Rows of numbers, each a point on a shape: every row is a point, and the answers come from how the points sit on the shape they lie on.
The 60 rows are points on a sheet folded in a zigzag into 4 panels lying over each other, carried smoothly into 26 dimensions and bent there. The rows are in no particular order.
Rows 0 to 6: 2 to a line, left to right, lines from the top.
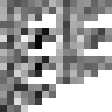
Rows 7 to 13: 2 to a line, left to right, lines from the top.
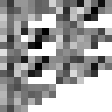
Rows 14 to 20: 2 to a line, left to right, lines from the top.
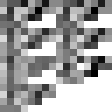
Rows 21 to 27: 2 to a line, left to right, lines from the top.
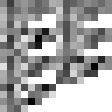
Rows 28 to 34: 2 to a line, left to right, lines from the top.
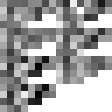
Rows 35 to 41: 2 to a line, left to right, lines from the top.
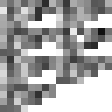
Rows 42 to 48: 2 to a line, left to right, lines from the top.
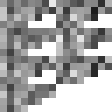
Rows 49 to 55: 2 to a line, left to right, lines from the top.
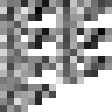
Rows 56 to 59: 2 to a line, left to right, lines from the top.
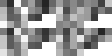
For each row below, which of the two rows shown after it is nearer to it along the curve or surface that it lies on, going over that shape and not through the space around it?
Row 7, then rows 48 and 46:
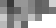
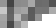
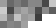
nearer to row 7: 48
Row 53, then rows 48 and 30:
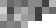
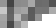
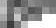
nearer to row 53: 30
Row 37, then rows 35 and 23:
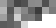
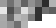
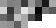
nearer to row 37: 35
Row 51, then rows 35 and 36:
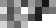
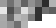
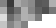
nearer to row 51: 35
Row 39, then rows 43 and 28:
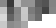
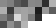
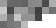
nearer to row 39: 28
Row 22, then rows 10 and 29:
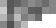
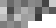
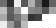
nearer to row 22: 10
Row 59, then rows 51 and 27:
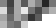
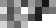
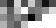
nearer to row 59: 27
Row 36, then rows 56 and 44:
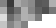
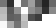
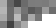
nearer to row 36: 56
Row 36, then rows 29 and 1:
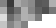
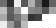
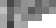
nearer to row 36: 1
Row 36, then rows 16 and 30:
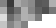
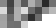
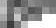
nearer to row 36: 16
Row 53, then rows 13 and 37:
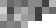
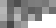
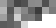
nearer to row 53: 37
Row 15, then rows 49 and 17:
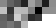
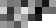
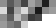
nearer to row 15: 49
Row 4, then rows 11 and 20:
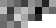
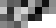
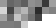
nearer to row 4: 11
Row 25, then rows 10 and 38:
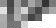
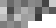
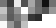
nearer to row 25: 38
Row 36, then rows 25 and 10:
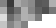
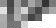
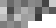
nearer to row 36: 25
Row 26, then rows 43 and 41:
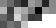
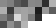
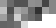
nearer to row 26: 43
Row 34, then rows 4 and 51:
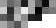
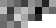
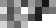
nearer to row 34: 4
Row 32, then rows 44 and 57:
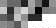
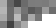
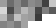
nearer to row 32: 57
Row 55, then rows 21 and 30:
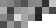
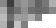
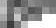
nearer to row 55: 30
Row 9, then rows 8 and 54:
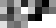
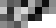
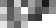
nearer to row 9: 8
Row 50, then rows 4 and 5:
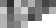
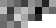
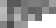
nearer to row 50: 5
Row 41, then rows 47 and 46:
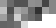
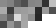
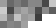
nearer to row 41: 46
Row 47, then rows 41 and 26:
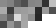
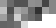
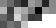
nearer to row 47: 26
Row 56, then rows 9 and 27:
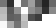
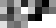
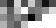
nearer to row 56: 27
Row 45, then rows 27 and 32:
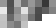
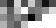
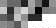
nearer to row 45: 27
